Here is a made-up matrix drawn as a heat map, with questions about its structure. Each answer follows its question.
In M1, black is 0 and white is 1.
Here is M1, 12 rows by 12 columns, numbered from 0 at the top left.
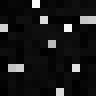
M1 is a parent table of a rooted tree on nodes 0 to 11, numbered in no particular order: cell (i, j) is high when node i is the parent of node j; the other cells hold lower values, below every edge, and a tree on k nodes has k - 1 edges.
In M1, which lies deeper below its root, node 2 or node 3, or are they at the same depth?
node 2
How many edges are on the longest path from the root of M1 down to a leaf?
4
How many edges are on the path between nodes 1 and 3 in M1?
2
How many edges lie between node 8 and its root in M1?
1
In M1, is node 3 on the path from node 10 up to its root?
yes
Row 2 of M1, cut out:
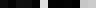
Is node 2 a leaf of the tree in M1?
no
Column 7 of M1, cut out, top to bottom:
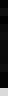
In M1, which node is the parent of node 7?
11
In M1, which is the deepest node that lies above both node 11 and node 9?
8
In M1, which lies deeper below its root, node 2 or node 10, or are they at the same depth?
node 10
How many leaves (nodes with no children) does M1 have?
6
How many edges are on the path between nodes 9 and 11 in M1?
3
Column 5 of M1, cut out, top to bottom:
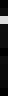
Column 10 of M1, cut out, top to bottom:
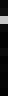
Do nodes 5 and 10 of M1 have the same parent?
yes
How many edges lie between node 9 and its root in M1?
2
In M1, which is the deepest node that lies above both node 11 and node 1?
8
